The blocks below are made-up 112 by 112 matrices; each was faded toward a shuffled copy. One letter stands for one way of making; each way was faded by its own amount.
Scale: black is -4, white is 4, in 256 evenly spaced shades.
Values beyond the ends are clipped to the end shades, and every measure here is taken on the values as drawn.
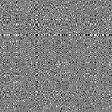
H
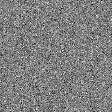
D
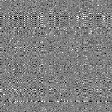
H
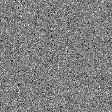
D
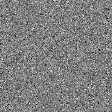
D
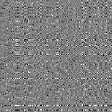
H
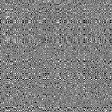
H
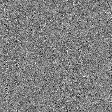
D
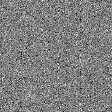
D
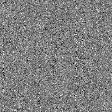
D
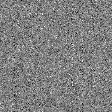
D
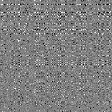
H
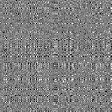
H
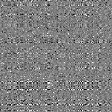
H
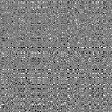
H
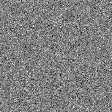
D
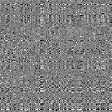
H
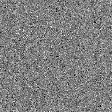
D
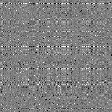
H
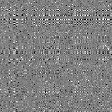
H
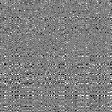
H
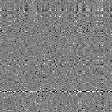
H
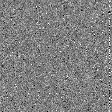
D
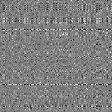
H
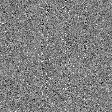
D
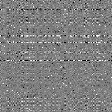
H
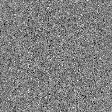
D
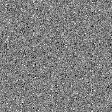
D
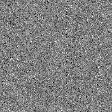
D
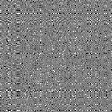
H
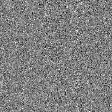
D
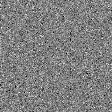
D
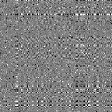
H
